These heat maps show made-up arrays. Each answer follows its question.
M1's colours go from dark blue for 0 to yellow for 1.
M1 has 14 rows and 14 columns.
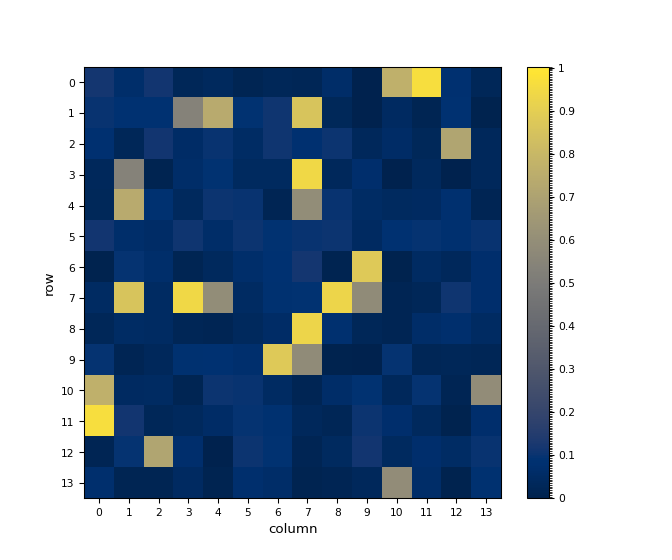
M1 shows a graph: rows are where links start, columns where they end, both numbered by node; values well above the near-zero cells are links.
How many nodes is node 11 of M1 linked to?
1
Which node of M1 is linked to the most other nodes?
node 7
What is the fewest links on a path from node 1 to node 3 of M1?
1
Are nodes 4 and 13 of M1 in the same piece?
no
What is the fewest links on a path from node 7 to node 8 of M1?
1
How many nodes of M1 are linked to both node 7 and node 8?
0
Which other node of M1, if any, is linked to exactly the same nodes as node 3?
node 4
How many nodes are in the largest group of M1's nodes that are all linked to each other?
3
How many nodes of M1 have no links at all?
1
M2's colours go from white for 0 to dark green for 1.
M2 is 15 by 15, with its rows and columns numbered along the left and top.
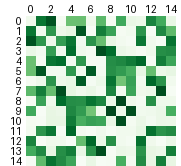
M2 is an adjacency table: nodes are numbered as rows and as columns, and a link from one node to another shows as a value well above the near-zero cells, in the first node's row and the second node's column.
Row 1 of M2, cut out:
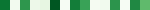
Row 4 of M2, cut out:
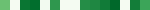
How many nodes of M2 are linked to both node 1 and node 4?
7
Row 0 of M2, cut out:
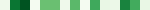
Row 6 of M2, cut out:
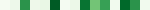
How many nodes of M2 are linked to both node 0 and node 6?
5
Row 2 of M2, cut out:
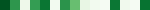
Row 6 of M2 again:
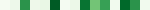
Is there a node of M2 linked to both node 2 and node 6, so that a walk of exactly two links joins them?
no
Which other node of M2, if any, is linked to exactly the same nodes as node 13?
node 2
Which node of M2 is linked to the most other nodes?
node 4
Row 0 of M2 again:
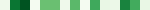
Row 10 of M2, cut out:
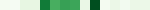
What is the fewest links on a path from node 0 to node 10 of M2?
2
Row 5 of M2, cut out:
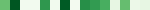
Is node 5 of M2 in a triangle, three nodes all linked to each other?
yes
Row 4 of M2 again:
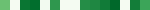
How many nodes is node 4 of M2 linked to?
10
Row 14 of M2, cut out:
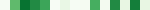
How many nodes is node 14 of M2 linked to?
7
